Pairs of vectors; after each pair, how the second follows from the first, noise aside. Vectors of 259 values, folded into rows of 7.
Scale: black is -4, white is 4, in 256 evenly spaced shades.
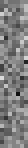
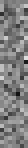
sign-scrambled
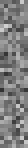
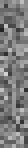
sign-scrambled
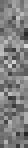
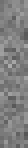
shrunk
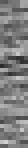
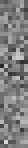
sign-scrambled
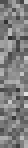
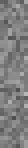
shrunk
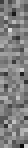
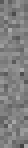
shrunk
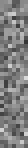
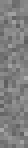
shrunk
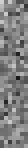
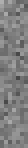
shrunk
